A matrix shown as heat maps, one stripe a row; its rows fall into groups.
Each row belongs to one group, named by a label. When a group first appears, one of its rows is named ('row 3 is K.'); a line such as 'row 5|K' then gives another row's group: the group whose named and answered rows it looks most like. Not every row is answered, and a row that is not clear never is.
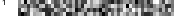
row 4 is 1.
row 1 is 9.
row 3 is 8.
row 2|1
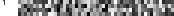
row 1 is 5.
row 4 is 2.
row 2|9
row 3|1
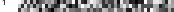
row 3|8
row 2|1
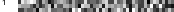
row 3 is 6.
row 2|5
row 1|8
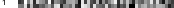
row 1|5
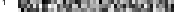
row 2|2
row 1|8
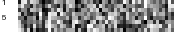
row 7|9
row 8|9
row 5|2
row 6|6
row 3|8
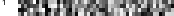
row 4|1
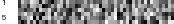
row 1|8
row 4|5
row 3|6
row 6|6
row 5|5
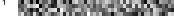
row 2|8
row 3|2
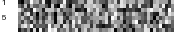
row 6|6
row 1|1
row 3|9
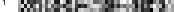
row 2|9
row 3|1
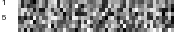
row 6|5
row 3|5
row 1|2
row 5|2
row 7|5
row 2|2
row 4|9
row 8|9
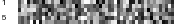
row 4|5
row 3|8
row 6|5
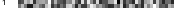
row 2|9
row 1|5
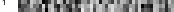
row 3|1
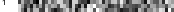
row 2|9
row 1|6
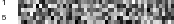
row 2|2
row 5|5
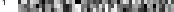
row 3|6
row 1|8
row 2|6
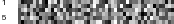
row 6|6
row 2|6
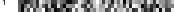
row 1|6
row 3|1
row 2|6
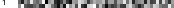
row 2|9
